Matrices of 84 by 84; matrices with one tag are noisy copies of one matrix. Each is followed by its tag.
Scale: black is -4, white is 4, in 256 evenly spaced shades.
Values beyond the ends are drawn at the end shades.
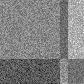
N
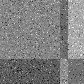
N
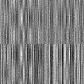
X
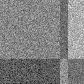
N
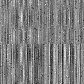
X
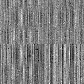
X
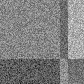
N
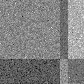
N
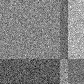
N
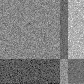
N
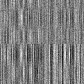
X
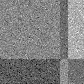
N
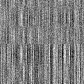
X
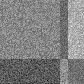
N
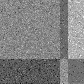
N
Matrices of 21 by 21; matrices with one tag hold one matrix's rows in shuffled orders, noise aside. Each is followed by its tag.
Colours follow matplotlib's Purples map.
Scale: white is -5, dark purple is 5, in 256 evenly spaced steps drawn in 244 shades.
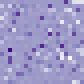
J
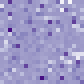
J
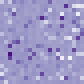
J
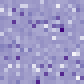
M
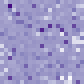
J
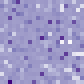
J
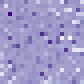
J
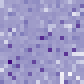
J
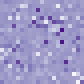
M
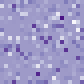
M
